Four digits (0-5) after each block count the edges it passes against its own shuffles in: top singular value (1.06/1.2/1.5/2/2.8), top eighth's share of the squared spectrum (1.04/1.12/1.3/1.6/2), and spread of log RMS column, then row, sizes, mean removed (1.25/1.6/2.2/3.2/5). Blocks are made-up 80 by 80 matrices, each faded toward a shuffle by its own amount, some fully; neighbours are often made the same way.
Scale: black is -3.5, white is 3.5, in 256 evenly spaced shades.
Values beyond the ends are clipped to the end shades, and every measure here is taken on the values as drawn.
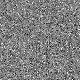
2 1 0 0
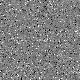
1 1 0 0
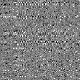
4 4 2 3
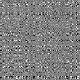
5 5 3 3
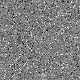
3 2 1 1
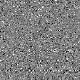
3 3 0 2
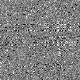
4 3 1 2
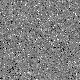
0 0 0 0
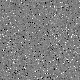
0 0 0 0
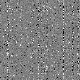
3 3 3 1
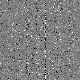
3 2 2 0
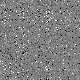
1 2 1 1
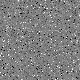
0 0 0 0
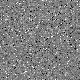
3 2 0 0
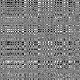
5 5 4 4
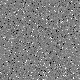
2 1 0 0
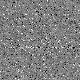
1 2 0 2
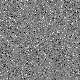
0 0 0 0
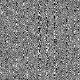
2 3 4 0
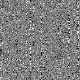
2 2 3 0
